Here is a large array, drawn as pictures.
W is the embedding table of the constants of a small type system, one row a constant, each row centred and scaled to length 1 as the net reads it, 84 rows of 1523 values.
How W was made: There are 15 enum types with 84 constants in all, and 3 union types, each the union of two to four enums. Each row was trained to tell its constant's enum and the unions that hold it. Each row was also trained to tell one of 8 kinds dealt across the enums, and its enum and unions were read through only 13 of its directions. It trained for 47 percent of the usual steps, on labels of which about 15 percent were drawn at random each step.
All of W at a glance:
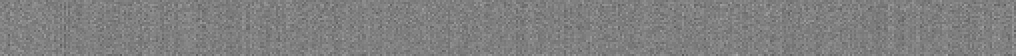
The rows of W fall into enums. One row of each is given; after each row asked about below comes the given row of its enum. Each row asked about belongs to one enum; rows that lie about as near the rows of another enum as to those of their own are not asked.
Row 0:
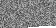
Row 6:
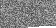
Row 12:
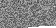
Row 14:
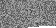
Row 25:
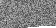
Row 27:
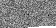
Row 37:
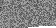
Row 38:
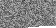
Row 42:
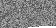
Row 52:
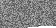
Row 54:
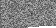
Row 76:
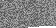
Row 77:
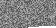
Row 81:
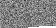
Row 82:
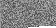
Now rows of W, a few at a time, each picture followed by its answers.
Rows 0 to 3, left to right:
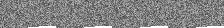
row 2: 38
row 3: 81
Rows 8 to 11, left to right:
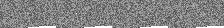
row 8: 76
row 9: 76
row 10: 81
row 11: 25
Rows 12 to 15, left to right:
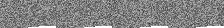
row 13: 52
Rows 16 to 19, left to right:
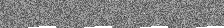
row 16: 37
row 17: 38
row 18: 82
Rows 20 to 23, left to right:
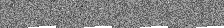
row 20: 52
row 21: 38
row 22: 42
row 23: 76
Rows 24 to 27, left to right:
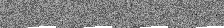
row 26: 81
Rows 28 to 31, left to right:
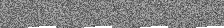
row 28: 76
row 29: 52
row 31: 81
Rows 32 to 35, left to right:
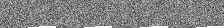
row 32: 12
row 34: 25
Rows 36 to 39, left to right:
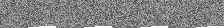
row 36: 27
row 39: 82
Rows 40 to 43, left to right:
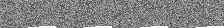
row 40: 82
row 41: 82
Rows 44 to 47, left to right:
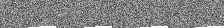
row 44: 27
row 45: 14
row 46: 37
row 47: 27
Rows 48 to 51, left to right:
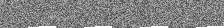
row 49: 37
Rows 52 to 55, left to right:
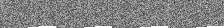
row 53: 37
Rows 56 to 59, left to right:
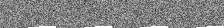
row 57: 27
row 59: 12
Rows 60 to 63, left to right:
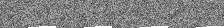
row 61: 81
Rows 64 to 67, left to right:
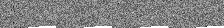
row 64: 38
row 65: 6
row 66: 54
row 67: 12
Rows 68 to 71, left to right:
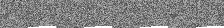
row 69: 82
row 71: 27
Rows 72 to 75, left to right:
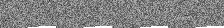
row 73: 76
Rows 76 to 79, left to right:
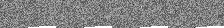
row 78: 12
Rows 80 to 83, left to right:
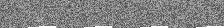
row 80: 77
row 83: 37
